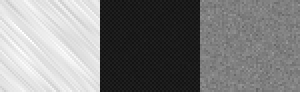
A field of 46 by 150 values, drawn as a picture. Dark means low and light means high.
It is made of 1 by 3 panels. Panel 1,1: very high, slanting down to the right, faint in contrast. Panel 1,2: very low, checkered, faint in contrast. Panel 1,3: middling, fine-grained, faint in contrast.
